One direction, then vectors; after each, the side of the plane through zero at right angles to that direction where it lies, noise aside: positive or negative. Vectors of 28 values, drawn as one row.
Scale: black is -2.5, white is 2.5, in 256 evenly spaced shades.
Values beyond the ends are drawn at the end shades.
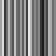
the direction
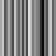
positive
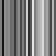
negative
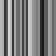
positive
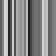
negative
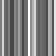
positive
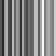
negative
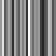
positive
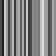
negative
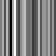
positive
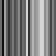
negative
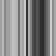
positive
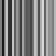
negative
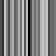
negative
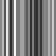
positive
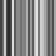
negative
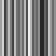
positive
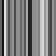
negative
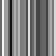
positive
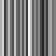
positive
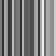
negative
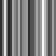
negative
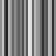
positive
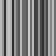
positive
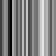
negative
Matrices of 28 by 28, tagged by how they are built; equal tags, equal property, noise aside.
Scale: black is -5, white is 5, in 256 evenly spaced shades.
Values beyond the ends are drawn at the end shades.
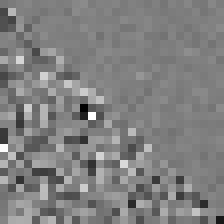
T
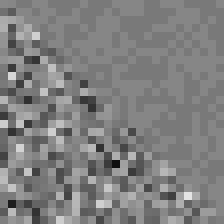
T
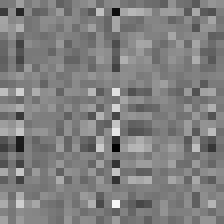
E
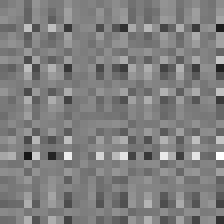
E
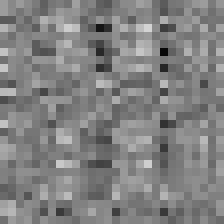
E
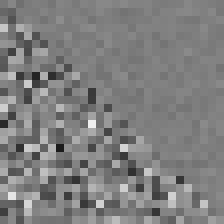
T
